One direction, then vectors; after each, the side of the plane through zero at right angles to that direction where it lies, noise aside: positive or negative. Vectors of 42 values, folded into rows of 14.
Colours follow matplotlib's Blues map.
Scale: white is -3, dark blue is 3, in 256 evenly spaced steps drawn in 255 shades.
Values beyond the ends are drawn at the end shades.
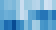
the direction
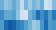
positive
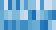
positive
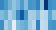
negative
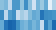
positive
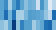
positive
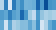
negative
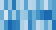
positive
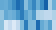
negative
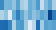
positive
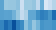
positive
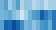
positive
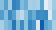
positive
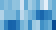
positive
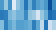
negative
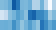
positive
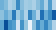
positive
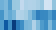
positive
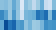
positive
